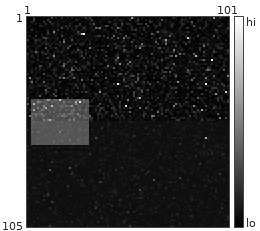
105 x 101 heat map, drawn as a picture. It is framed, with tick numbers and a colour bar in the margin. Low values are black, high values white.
An odd patch, higher than its surroundings, sits in the middle left. The bottom part is calmer, past a seam about 50% of the way down. The ninth with the highest average is the middle left. No regular stripes run through it.
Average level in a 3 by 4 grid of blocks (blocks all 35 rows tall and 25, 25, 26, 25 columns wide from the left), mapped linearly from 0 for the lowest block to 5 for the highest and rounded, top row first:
0 0 0 0
5 1 0 0
0 0 0 0
